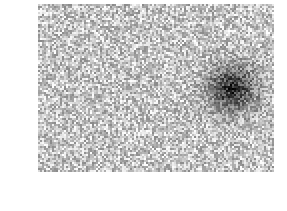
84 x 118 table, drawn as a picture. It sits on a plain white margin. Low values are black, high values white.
Dips: one, in the middle right. Stripes: none. Mirror symmetry: none. Ninth with the lowest average: middle right.
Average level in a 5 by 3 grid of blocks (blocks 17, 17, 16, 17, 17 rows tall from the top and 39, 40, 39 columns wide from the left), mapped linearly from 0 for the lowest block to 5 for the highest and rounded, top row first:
555 | 554 | 550 | 554 | 555
